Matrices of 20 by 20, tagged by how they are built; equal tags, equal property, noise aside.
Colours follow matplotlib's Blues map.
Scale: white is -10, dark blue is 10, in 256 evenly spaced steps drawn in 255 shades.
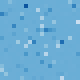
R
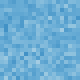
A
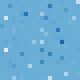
R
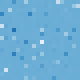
R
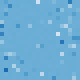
R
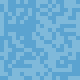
A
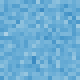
A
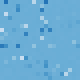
R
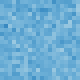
A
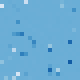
R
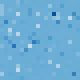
R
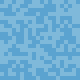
A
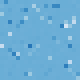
R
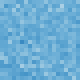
A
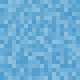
A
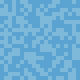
A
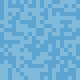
A
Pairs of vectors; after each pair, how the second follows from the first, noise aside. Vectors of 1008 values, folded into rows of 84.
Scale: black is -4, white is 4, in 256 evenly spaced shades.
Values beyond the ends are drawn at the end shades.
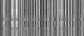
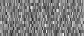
shuffled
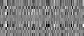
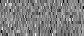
shuffled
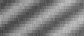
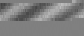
partly zeroed
